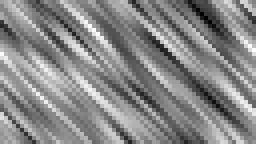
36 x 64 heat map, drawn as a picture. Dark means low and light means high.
The grain runs diagonally down to the right. The values follow a bell shape. The halves do not mirror each other. The ninth with the lowest average is the top right.
